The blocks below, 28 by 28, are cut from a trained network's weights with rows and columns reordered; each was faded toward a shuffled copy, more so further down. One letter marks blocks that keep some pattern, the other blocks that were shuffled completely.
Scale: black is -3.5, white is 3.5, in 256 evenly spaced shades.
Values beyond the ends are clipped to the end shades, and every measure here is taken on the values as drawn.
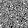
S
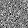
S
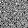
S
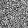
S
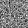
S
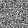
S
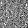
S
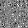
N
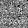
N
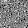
S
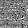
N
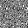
N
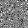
N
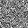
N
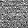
N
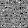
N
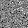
S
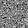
S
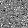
S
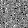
N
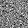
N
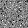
S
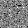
N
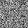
N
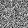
S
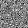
N
